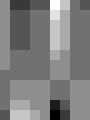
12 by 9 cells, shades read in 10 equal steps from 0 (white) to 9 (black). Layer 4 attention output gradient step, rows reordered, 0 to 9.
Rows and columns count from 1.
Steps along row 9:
down same same same up same down same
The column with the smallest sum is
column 6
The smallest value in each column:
4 2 2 3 4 0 2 4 4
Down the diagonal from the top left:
4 6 6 5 5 3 4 5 4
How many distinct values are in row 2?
5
